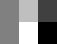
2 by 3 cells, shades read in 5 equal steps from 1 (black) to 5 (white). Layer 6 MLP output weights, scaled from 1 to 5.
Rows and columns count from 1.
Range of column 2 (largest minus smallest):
1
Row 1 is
3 4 2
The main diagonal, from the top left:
3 5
